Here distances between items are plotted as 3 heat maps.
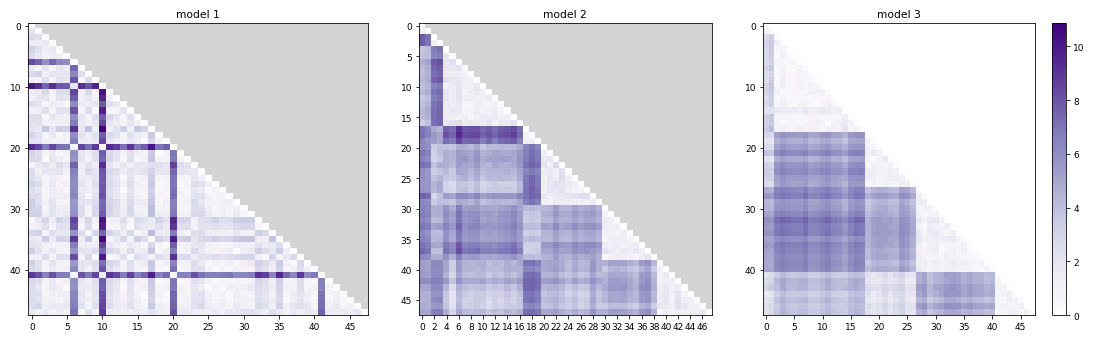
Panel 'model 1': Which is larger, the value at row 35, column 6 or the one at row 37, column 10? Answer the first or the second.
the first
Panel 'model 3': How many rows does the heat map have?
48
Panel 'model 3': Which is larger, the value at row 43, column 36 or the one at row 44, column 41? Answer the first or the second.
the first
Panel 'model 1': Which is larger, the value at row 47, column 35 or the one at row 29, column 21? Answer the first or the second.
the first
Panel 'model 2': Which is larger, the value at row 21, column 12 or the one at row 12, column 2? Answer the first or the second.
the second
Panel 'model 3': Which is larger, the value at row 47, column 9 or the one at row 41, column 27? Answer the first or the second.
the second
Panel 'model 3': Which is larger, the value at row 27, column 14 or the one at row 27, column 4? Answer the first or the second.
the second
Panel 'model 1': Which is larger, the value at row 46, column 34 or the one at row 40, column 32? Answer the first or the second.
the second
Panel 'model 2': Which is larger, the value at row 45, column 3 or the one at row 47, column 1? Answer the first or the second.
the first
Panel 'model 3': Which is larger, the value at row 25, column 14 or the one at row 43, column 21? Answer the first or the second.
the first
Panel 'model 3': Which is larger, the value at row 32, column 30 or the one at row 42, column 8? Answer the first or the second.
the second
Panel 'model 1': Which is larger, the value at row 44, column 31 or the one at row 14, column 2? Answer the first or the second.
the second
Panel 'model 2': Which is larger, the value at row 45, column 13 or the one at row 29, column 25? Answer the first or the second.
the first
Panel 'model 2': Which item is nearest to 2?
3
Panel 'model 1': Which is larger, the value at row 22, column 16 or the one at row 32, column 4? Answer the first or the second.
the second
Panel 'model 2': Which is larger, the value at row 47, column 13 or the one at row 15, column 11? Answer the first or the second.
the first
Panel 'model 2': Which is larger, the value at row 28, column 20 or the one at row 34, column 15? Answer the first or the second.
the second
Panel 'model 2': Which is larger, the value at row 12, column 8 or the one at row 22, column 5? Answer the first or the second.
the second
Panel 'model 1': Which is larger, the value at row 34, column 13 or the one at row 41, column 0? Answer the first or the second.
the second
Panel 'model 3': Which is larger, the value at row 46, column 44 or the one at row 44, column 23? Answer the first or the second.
the second
